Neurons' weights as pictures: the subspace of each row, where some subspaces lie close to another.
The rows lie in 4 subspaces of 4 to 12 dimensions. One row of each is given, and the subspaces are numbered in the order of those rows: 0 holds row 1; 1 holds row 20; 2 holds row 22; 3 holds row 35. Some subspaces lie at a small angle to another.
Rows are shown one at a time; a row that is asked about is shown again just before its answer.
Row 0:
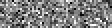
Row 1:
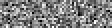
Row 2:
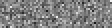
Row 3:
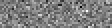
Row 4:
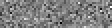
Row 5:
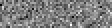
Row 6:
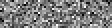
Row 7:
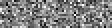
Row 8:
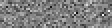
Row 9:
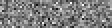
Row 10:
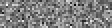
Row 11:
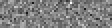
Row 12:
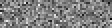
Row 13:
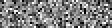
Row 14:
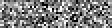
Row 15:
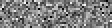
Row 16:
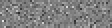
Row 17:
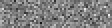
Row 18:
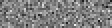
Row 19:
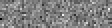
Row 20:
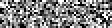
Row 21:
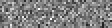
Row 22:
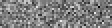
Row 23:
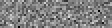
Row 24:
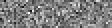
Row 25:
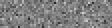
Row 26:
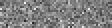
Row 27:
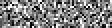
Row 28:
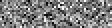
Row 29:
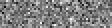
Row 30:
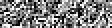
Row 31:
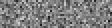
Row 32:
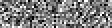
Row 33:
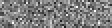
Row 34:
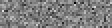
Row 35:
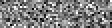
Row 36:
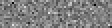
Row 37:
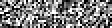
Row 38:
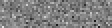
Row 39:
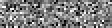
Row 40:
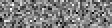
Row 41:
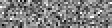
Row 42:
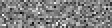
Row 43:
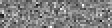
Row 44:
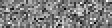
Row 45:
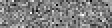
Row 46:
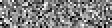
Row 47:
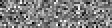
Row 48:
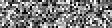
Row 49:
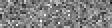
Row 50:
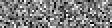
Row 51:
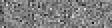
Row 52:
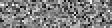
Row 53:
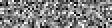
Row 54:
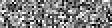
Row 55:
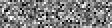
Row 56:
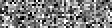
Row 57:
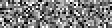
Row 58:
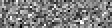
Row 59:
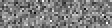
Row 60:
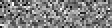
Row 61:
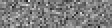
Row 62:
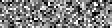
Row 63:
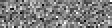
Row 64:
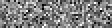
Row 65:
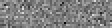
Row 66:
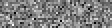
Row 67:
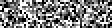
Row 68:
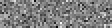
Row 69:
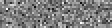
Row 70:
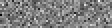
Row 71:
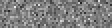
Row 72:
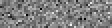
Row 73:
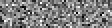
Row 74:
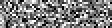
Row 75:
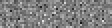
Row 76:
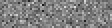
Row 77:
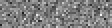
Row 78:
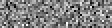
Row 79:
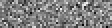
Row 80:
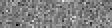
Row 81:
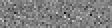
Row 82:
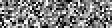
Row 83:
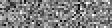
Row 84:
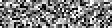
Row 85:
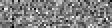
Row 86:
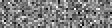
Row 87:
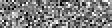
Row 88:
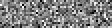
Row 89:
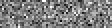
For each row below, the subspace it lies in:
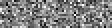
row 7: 1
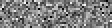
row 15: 2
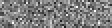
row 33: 2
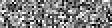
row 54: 0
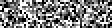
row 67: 2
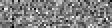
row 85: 0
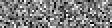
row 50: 2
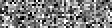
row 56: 0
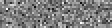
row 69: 3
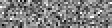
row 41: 2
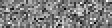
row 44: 0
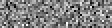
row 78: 2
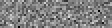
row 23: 2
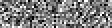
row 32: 0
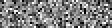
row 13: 3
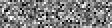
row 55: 2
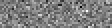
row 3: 2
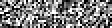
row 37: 0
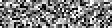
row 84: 2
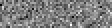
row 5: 0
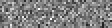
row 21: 2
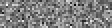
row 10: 0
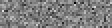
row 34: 2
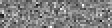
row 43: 2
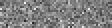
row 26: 2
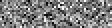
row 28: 2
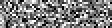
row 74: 2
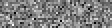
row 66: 0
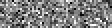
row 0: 0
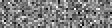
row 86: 2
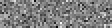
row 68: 3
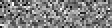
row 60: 2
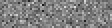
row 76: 3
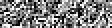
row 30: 0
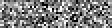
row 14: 3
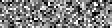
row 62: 2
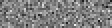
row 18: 2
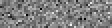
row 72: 2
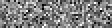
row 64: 3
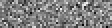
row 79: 2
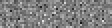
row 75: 3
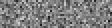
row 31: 0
